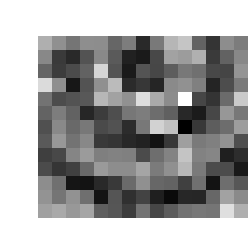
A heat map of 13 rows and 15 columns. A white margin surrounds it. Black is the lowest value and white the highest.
Rings: centred on the top middle. Odd rows or columns: none. Histogram: bell-shaped. Slope: none.
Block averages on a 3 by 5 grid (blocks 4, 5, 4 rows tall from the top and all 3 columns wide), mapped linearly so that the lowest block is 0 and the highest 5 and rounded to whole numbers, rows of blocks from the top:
3 4 0 5 2
3 3 3 3 3
3 2 2 2 3
